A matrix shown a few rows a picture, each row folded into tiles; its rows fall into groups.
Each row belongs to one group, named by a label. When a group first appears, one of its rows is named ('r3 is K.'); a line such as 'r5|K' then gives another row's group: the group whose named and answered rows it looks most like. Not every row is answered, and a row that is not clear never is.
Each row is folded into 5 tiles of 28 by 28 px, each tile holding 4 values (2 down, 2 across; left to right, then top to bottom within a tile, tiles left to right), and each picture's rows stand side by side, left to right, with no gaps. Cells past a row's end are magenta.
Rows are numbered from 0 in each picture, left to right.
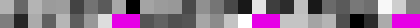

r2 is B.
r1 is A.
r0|A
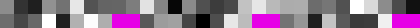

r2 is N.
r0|N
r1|B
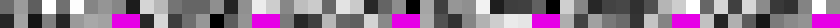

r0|N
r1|B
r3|A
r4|B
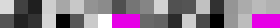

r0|N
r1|B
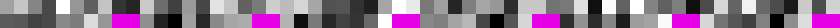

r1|N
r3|B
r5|B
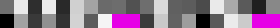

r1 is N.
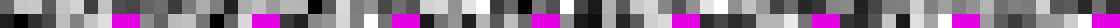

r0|A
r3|A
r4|N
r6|N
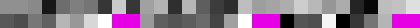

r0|A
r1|B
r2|B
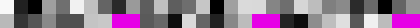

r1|B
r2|A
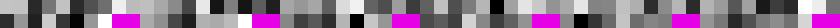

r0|B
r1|A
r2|A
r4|A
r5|B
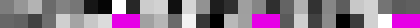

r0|A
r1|B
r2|N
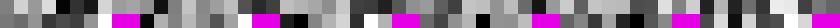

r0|B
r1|N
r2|A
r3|N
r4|B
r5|N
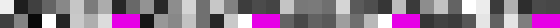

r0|N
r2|A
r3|A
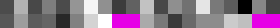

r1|A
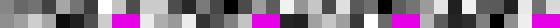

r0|B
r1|B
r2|A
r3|B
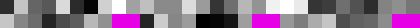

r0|B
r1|B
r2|B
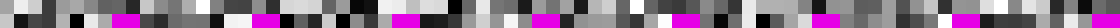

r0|A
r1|A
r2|B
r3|A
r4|N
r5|N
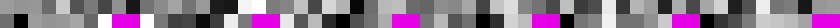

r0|A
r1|B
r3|N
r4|N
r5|A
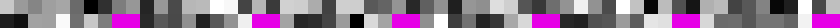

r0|A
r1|N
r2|A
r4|A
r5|B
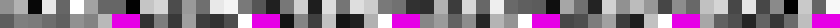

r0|N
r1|N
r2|N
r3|N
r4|N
